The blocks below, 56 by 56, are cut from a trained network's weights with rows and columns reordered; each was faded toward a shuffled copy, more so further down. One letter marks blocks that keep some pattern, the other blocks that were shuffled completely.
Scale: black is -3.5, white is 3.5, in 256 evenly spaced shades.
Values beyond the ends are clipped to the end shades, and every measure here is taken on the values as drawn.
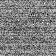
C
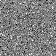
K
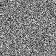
K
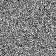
K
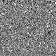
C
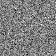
K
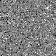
C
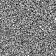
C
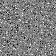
K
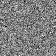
K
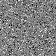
K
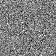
K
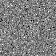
K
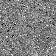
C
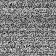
C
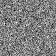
K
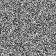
K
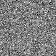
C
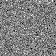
K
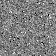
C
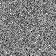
K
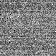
C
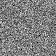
K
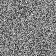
K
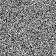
K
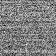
C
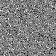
C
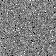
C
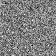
K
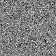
K
